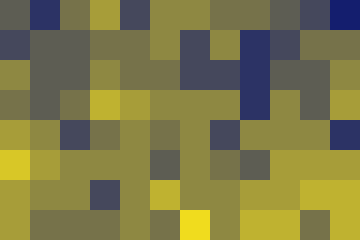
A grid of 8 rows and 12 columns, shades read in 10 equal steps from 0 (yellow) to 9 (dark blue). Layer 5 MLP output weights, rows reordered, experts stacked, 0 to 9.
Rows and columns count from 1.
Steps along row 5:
up up down down up down up down same same up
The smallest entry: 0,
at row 8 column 7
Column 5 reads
7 5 5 3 4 4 4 4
